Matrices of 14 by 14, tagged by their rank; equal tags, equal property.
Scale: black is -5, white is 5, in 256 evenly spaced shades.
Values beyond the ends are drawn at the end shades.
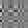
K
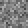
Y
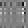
K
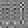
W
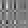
K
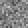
Y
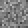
Y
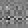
W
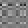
K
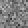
Y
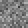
Y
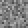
Y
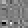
W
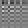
K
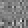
W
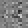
W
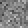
Y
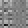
W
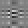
K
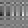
K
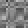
W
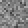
Y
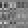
W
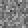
Y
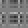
K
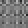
W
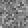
Y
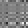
K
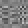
W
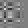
K
